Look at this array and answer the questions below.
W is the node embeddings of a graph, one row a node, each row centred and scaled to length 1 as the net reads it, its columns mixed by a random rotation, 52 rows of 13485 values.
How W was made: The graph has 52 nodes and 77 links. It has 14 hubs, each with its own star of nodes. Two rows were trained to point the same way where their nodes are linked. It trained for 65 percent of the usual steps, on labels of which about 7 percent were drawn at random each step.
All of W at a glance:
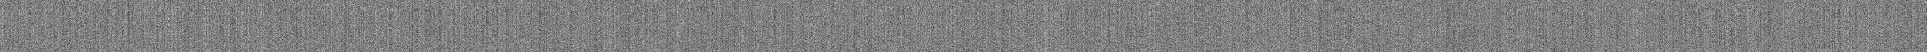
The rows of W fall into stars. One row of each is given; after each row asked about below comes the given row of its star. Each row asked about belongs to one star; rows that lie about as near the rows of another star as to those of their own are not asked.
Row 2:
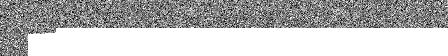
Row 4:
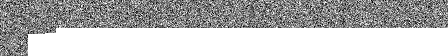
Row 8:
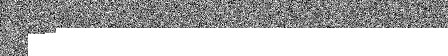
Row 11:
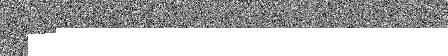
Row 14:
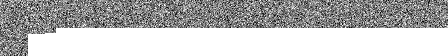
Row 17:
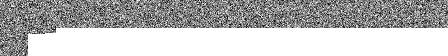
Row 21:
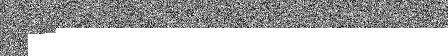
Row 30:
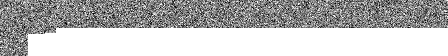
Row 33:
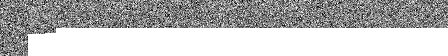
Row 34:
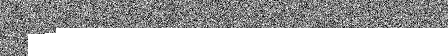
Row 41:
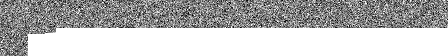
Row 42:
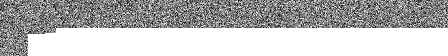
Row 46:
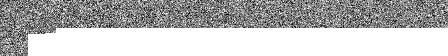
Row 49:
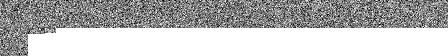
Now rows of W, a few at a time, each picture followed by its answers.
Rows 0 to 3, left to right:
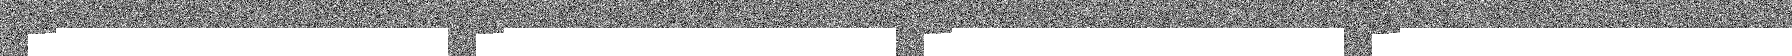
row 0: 46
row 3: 17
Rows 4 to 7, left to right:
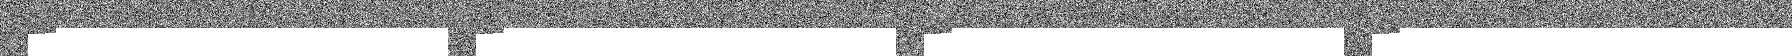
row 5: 17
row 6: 33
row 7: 33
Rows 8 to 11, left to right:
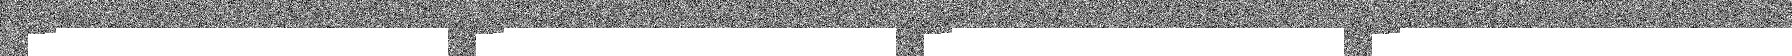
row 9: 41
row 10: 41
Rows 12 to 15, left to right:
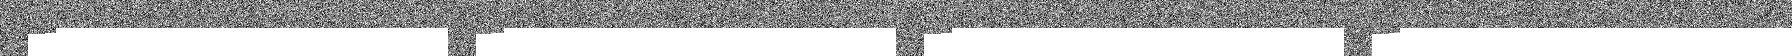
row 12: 4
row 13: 14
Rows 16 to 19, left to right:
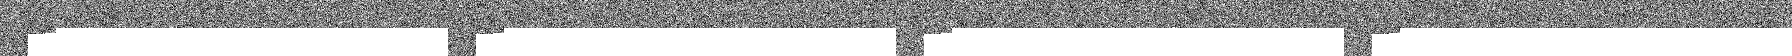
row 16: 30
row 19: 42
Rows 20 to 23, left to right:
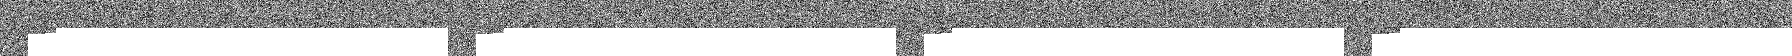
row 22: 11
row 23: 42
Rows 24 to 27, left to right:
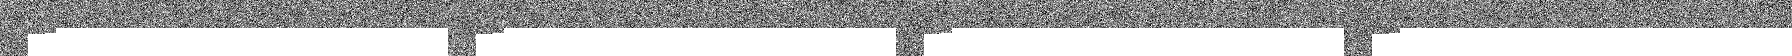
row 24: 14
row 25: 21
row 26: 30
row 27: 4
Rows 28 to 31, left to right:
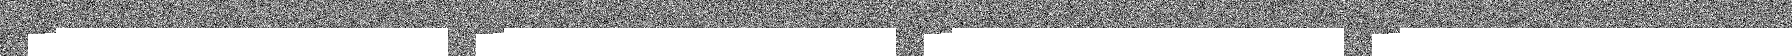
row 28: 46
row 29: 42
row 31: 34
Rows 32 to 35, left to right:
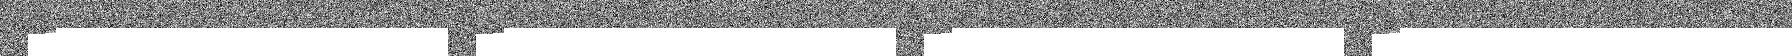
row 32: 8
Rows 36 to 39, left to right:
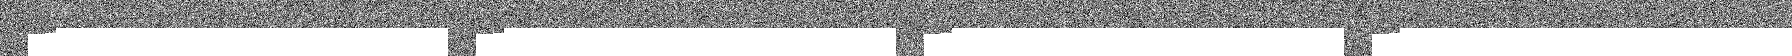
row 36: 8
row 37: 17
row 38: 21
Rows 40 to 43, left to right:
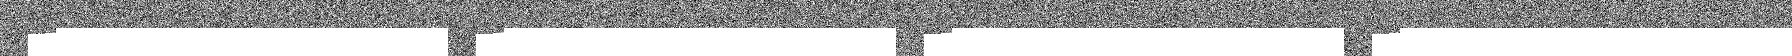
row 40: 46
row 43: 4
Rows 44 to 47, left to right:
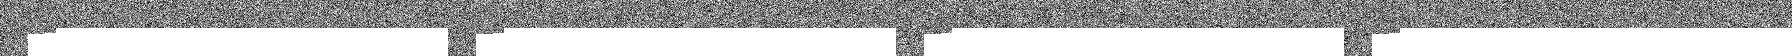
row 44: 2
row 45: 34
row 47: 2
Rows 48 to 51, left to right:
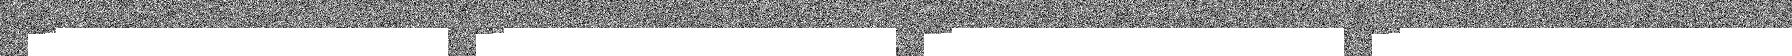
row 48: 8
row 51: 49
